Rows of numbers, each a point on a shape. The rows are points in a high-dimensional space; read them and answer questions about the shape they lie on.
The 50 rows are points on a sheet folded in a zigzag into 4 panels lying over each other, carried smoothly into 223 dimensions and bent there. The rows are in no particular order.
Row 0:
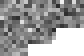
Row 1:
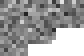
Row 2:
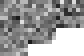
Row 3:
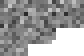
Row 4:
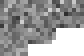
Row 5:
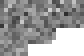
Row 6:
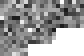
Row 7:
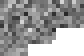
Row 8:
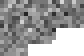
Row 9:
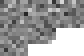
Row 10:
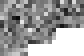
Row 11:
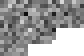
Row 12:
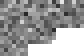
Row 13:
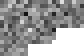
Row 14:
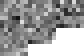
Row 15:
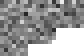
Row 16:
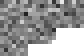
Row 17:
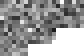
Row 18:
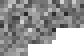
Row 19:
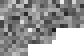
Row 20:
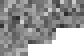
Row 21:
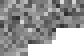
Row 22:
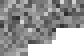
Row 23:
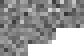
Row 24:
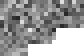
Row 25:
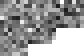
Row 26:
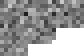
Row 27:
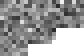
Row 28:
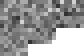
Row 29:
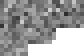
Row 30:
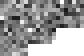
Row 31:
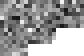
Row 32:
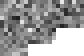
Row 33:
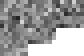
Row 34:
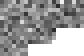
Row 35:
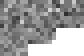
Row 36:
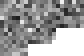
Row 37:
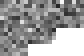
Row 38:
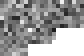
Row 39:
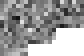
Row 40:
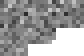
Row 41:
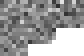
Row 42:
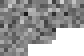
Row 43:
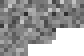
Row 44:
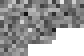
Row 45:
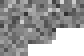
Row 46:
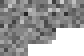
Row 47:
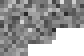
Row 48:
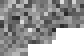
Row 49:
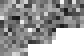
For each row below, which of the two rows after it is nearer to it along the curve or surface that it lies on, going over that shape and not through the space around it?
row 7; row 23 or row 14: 14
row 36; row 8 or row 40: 8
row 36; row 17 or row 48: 48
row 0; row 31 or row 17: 31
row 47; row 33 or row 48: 48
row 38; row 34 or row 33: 34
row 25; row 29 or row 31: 31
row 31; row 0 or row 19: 0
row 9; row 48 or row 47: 47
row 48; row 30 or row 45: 30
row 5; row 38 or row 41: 41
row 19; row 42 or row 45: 42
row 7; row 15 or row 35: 15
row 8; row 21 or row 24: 24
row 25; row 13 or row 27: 27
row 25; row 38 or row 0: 0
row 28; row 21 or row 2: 2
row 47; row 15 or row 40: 15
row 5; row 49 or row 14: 14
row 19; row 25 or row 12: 25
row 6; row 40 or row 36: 36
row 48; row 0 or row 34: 0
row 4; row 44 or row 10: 10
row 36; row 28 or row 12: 12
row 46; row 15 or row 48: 15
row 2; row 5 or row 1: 5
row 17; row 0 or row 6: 6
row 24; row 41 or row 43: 43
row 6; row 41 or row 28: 41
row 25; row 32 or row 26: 32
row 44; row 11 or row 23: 11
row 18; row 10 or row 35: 10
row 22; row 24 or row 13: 24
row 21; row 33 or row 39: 39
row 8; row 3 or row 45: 3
